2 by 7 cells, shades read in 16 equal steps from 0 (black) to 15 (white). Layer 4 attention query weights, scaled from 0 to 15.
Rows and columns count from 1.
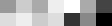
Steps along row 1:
up down up up down down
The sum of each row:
74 63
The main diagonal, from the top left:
9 14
